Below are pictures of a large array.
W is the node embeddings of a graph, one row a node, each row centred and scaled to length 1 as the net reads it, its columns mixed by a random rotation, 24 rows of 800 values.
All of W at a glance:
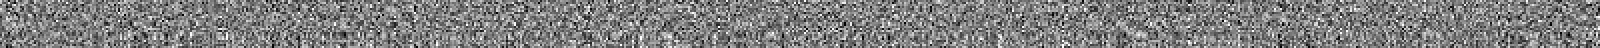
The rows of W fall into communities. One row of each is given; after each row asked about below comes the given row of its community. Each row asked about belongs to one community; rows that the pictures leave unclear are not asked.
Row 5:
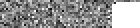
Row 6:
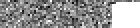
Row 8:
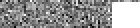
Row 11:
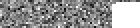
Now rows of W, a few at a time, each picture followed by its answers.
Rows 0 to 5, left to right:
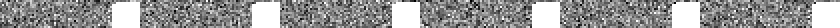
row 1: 6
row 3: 5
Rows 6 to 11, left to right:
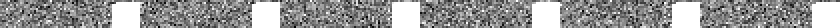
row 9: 8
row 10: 6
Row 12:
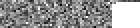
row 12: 11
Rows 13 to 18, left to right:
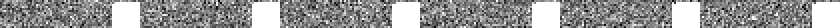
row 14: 8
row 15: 5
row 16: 5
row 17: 5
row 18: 8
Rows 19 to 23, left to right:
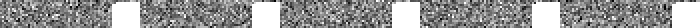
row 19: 5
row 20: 8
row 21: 8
